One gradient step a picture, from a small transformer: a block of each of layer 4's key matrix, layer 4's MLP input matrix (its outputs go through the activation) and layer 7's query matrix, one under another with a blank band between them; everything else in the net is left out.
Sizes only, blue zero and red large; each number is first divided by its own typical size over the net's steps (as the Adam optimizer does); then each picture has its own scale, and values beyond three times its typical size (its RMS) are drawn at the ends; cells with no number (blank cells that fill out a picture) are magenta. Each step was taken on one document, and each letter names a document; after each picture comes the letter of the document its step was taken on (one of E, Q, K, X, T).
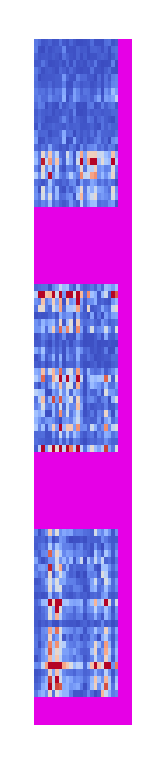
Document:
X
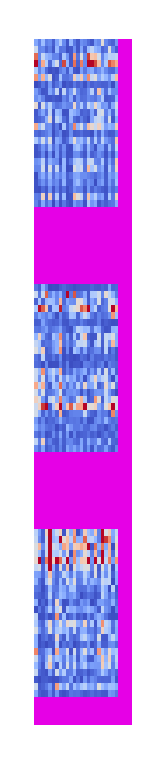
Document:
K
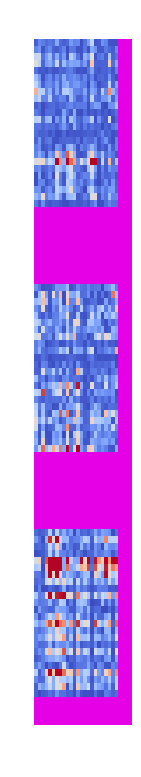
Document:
X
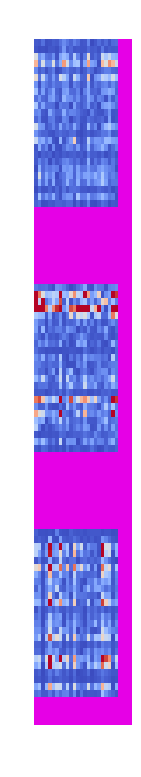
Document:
K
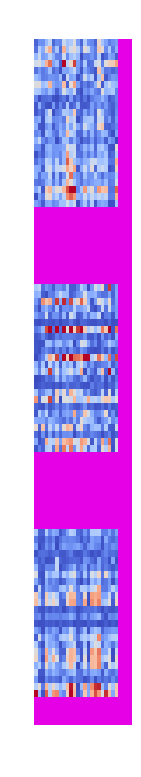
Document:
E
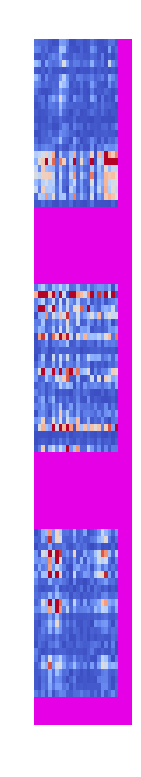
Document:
X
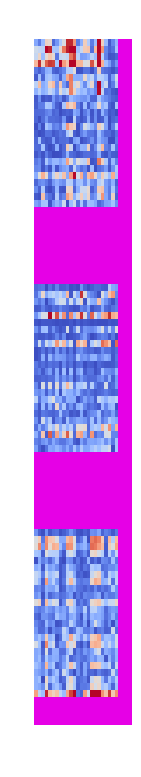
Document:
E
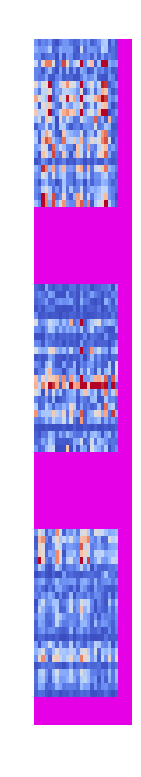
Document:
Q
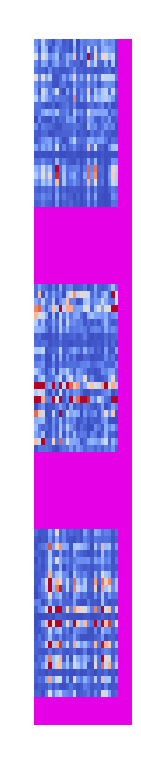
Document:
K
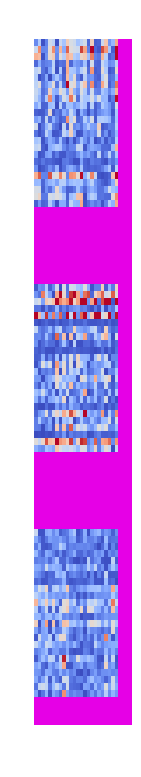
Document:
E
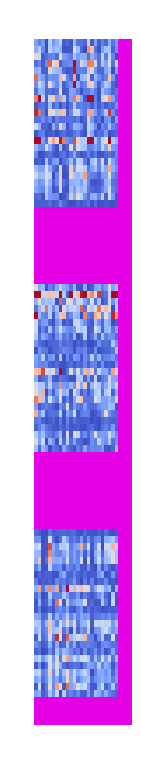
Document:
K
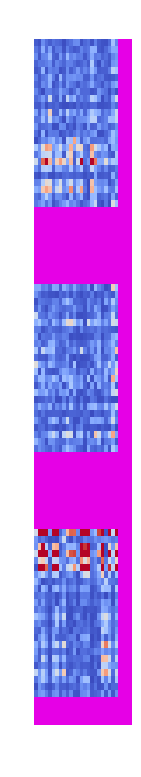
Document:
Q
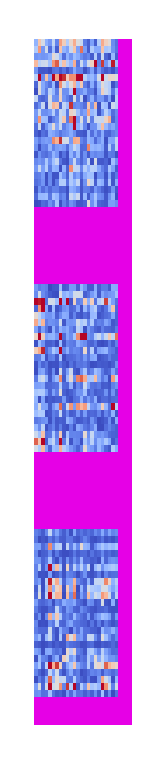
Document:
K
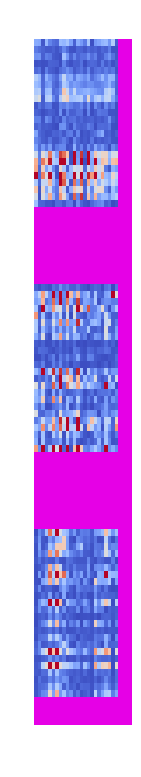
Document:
X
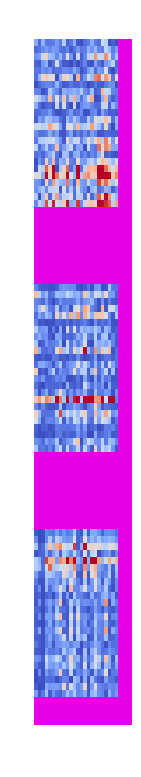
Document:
E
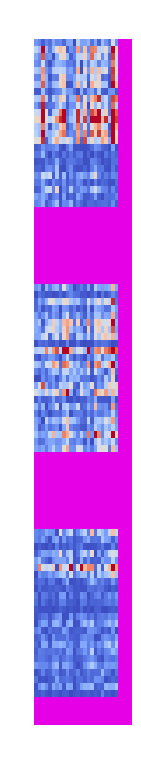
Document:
Q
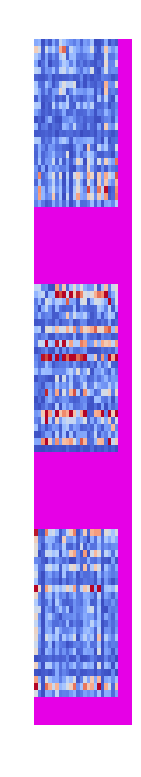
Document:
E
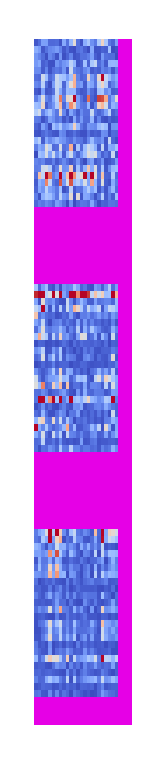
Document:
K
